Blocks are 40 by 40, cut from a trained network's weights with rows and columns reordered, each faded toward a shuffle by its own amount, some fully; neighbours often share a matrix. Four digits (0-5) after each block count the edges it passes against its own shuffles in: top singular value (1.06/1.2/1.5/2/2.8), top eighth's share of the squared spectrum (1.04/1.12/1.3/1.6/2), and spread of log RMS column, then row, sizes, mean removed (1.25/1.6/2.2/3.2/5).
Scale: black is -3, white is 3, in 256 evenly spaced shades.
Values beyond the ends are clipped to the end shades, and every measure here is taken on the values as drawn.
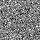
0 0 0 0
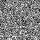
0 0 0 0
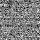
2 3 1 0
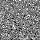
0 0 0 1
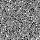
0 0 0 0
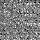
3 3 1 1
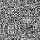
3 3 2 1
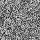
1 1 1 0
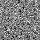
2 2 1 0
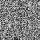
3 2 0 0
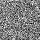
1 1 0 0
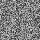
0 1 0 0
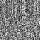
3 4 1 0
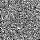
2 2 0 0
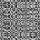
4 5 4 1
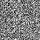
2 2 0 0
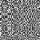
4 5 2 2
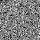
2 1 0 0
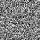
3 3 0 1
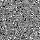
2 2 1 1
